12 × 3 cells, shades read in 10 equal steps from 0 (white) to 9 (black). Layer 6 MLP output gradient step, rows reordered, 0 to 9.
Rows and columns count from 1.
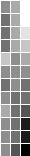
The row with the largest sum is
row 12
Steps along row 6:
same same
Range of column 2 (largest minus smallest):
3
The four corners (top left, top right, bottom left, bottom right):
4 0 4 9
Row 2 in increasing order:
0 3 5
